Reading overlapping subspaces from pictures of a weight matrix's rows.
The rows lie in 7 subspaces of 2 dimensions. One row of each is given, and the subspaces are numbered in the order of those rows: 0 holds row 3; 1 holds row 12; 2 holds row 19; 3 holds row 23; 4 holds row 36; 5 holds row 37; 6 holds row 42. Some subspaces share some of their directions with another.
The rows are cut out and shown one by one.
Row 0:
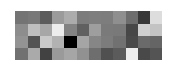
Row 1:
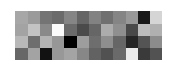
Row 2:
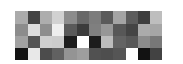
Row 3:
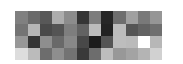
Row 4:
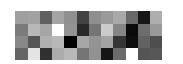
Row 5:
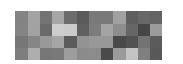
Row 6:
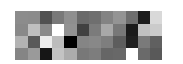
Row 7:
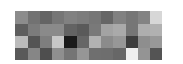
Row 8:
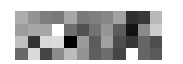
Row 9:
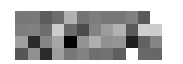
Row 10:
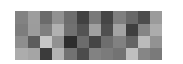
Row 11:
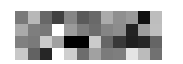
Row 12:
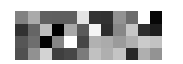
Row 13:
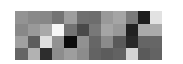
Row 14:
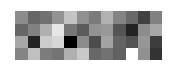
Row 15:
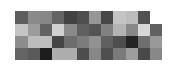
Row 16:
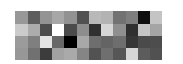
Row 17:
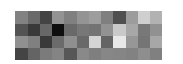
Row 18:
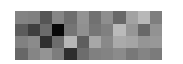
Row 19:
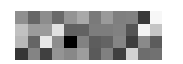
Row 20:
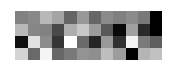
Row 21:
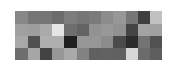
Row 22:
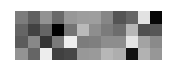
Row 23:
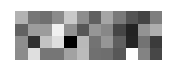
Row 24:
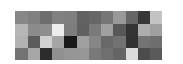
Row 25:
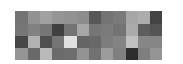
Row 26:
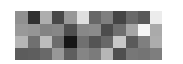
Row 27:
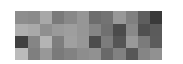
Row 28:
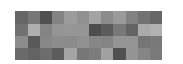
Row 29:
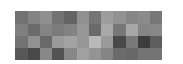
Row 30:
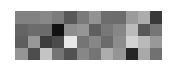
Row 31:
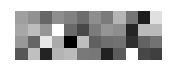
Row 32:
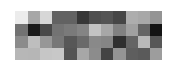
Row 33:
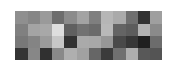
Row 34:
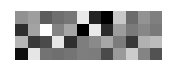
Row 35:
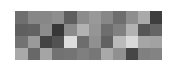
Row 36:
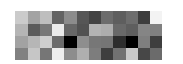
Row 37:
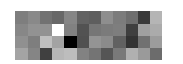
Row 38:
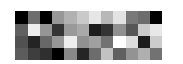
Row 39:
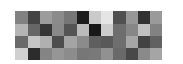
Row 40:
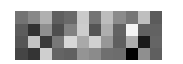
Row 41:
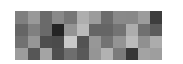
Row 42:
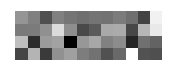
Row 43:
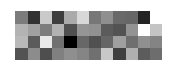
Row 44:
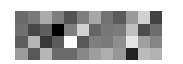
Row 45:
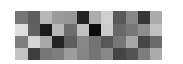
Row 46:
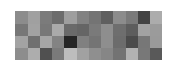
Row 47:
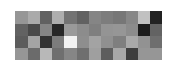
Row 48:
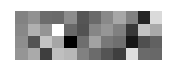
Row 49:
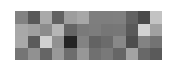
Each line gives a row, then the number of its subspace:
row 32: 4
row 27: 6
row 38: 4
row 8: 3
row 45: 1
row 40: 0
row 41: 4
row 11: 5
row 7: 6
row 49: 2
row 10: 0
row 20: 6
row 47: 2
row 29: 0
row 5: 2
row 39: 1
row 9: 6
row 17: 6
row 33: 0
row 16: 1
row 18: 6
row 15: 3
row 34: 1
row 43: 2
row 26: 2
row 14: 3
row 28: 4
